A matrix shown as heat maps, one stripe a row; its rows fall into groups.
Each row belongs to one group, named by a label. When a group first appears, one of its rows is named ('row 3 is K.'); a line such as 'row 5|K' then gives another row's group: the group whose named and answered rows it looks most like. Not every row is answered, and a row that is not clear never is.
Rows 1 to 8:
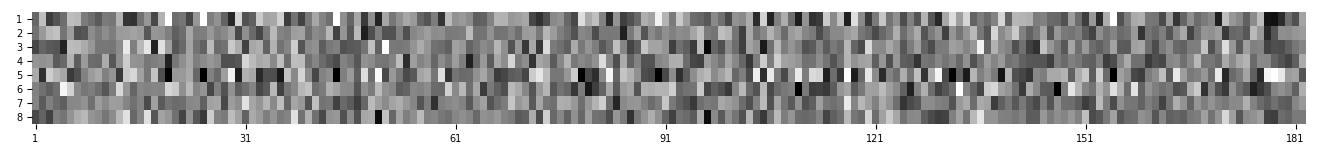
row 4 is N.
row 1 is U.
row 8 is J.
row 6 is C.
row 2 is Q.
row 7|N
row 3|J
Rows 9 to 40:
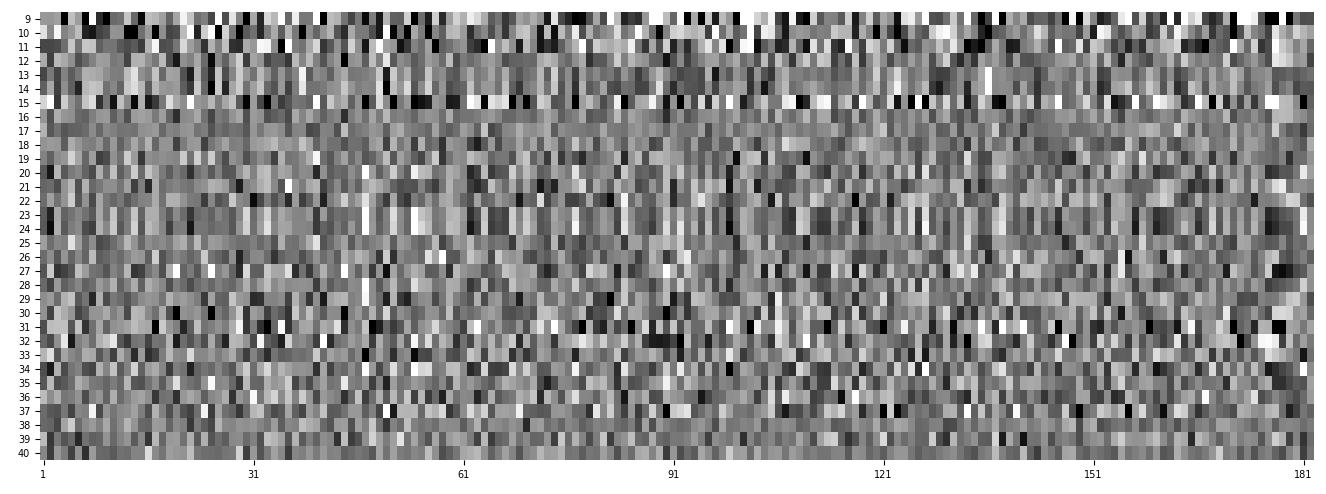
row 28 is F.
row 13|J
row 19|C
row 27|U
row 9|C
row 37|N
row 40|Q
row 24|F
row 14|J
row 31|Q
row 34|F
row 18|N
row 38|J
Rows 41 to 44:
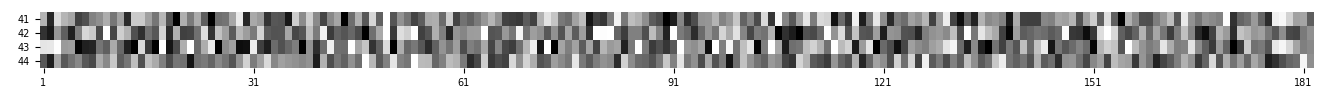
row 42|N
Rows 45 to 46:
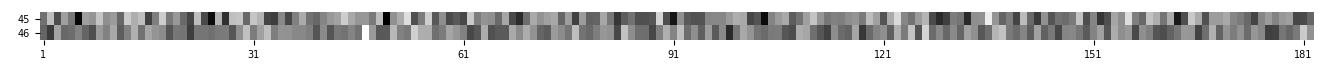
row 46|F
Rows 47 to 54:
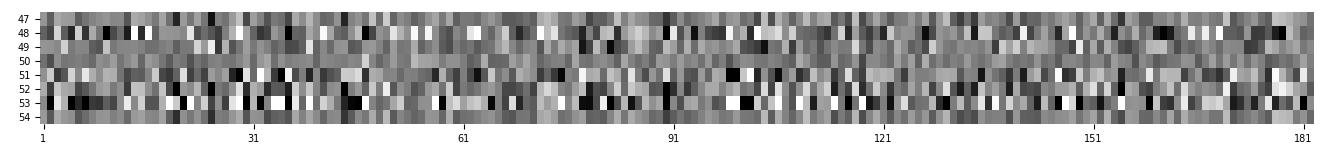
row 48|Q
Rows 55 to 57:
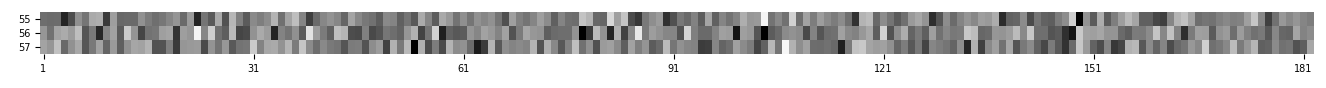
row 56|C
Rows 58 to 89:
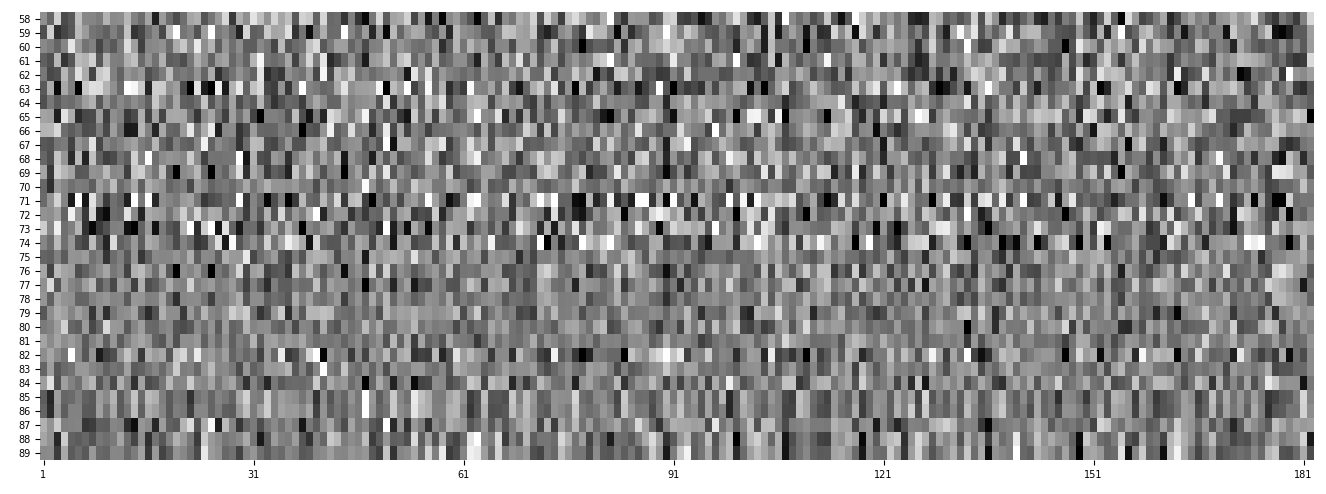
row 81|N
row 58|N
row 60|C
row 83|U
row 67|N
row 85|F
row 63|J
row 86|F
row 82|C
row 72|C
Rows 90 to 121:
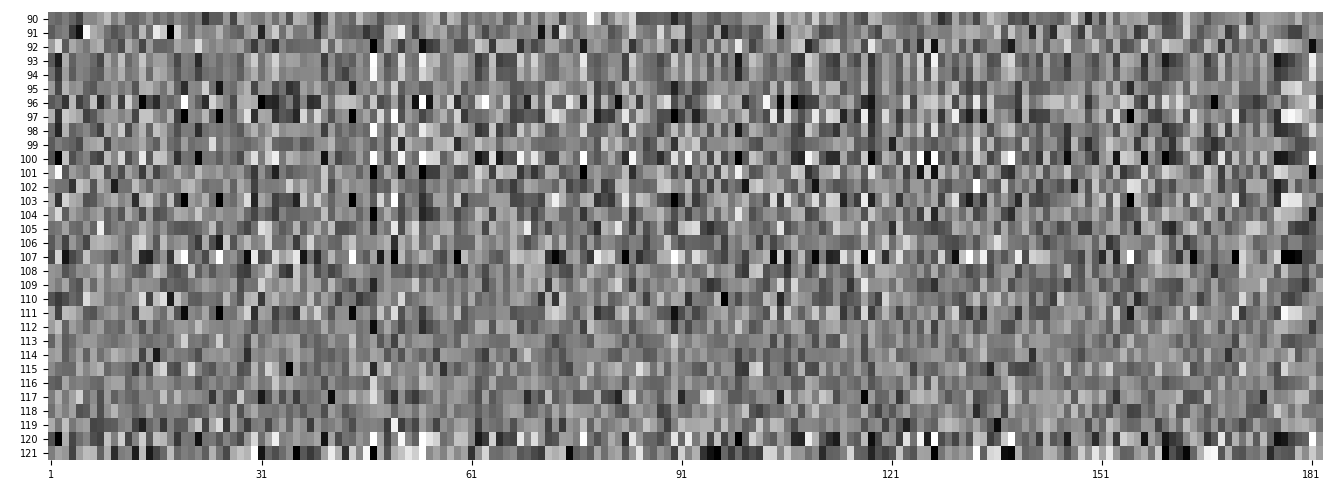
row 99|N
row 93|F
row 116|F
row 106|J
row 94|F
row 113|U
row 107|U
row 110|J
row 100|F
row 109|N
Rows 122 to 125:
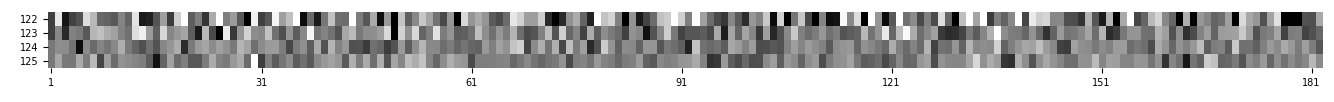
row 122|U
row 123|J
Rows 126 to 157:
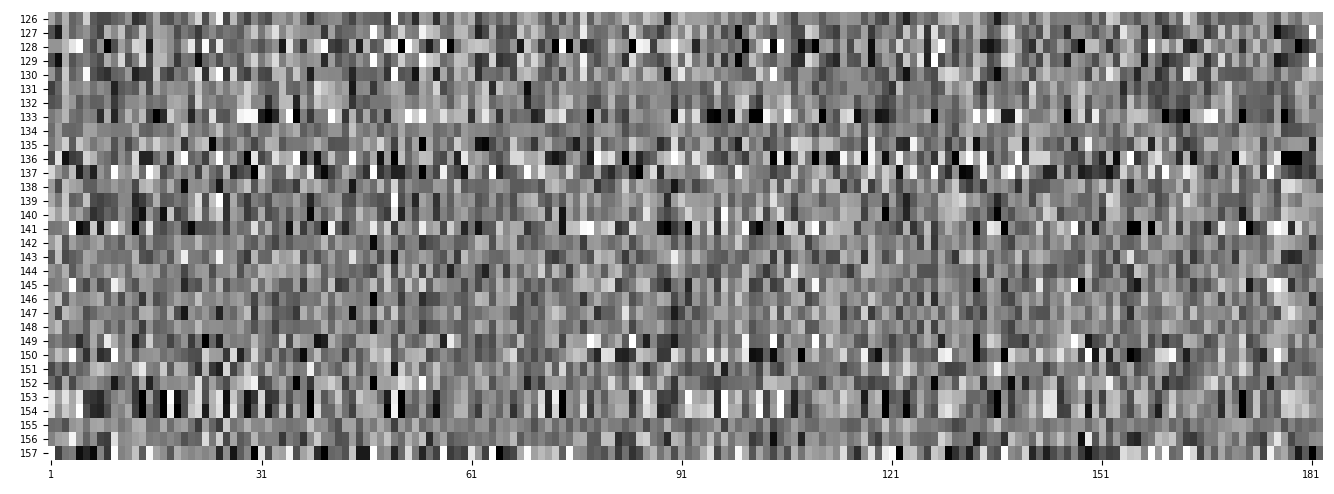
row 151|J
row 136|U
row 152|Q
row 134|U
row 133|Q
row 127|F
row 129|F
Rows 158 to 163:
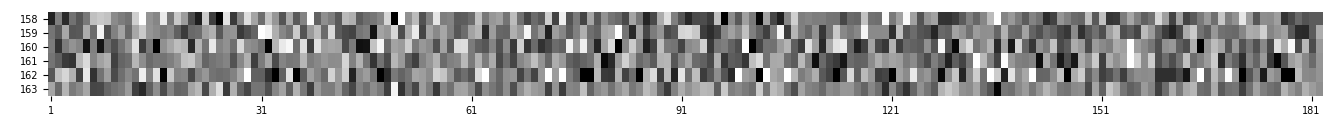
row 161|C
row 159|N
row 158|J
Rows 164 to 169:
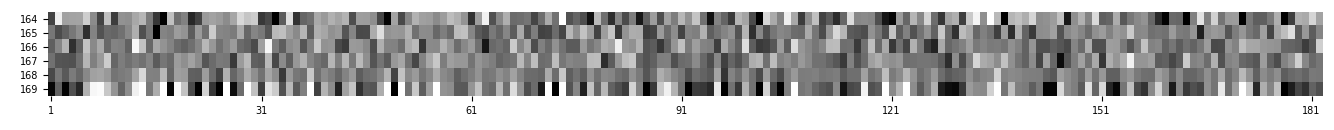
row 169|J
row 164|Q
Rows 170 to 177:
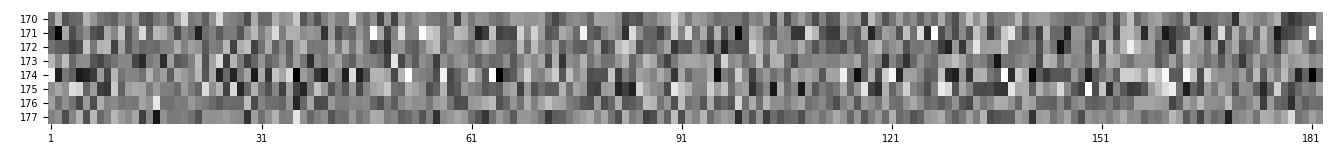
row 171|F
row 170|U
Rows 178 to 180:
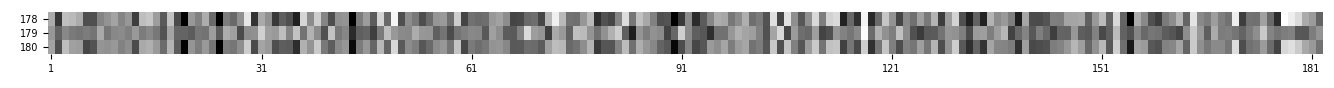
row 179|N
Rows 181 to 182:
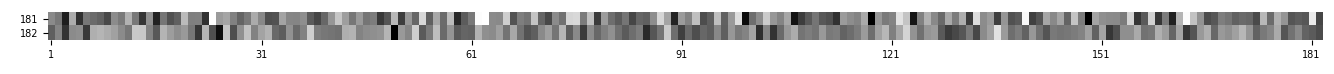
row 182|J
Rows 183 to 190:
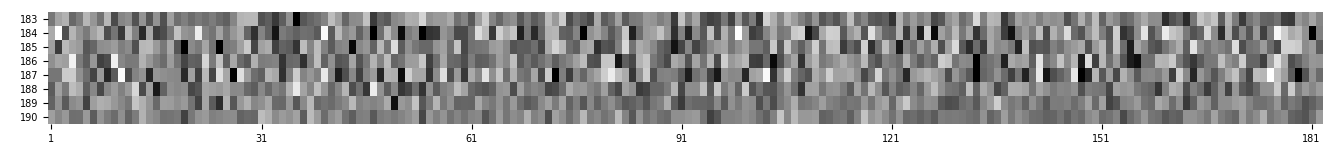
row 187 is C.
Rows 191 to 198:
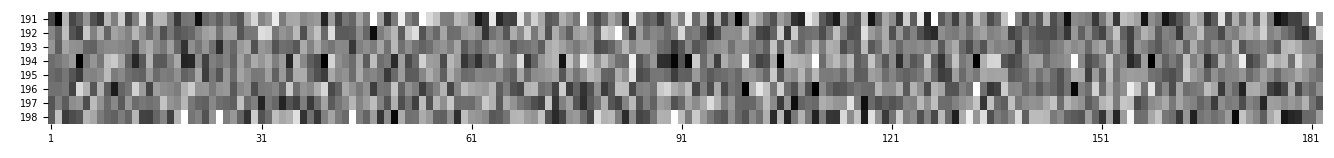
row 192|N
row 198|U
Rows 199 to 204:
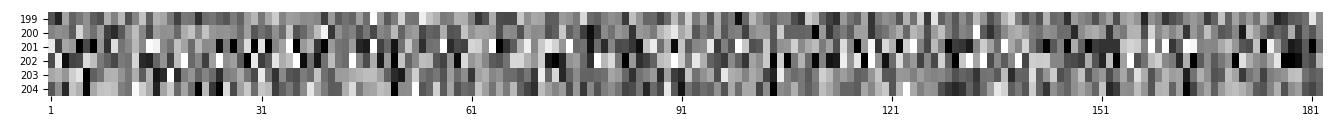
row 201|Q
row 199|F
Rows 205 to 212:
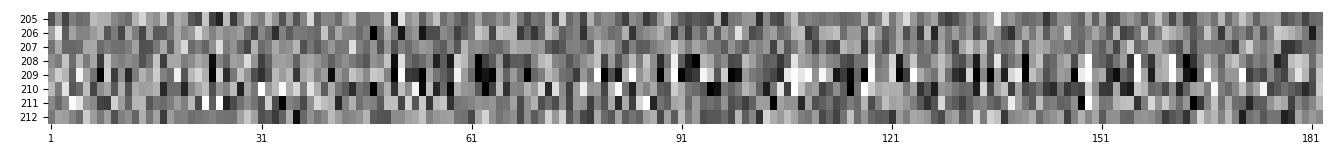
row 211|C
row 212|Q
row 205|J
